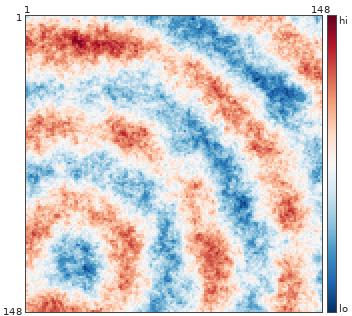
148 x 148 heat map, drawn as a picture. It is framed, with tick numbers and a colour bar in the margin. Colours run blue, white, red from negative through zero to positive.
The ninth with the highest average is the top left. Rings spread out from the bottom left. No lone cell stands out from its neighbours. No overall slope runs across the table.
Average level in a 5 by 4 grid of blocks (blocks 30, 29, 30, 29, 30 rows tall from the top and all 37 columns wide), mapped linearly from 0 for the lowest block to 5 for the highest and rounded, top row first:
5303
2130
1203
3222
2232
